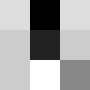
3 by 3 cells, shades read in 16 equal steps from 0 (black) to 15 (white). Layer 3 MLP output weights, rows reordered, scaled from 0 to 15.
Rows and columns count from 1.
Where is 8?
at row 3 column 3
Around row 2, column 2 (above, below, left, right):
0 15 12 12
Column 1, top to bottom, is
13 12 12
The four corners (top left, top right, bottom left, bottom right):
13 13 12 8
